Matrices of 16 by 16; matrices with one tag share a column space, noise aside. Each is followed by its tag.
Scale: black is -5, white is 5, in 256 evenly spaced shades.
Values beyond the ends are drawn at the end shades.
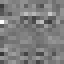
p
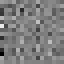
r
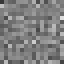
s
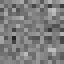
r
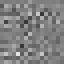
p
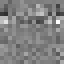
p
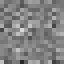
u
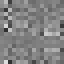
u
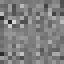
p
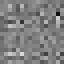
p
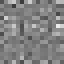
s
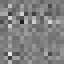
p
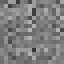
r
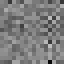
s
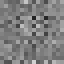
s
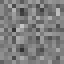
r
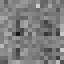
u
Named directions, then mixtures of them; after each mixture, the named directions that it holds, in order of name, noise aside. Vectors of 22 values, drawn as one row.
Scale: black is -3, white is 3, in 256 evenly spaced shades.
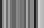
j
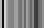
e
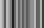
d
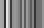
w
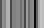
j, w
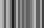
d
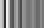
d, w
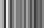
w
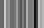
e, j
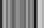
j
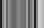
j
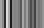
w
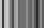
d, e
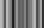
d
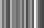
j, w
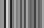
w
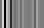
e, w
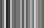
w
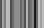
j, w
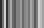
j, w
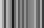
d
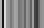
e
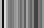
e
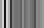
e, w
